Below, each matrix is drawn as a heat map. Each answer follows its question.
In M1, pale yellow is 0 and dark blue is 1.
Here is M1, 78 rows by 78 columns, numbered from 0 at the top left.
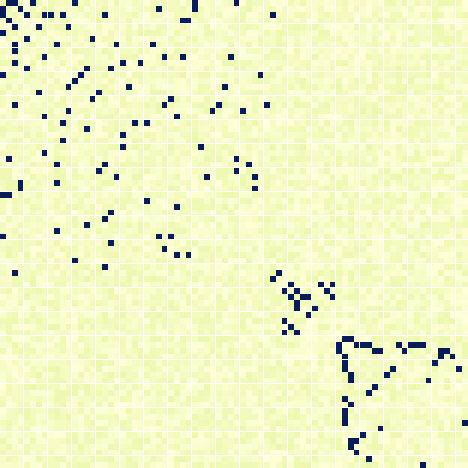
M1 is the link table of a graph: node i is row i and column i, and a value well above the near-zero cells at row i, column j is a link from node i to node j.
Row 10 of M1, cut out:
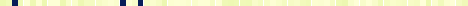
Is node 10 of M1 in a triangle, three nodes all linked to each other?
no
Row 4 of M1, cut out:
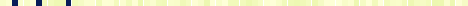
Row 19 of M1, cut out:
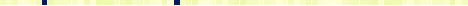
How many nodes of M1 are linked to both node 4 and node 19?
0
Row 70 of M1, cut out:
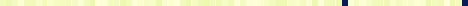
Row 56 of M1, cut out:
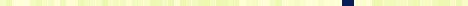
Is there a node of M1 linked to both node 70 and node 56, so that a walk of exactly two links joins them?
yes
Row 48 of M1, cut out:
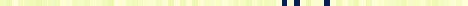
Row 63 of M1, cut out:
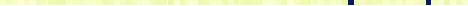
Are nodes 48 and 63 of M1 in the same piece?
no
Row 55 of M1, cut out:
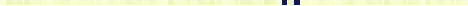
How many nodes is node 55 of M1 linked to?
2
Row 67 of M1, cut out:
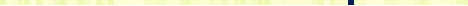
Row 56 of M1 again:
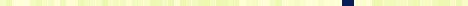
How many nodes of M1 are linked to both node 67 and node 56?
1
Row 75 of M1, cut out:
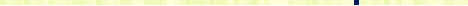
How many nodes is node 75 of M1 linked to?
1
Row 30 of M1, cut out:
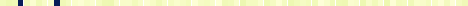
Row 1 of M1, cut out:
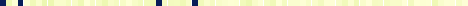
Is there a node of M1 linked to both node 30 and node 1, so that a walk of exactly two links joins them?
yes
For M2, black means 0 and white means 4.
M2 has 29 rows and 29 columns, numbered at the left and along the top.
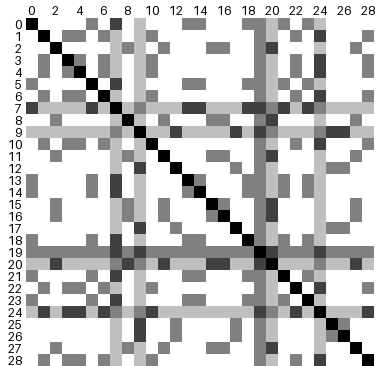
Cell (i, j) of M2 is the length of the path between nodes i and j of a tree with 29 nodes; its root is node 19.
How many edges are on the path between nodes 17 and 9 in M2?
1
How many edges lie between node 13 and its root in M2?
2
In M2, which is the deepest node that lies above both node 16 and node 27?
20
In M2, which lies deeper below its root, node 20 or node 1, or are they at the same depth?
node 1
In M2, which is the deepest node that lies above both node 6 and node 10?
24
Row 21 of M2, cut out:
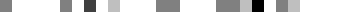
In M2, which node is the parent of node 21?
7
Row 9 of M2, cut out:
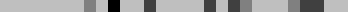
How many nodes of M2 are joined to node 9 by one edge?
5
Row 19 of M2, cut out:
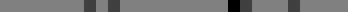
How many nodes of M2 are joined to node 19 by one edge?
4
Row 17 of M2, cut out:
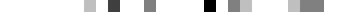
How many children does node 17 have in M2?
0
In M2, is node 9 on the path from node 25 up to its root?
yes
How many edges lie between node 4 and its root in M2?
2
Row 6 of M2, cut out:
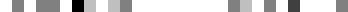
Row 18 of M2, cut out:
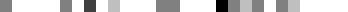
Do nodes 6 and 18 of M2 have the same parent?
no
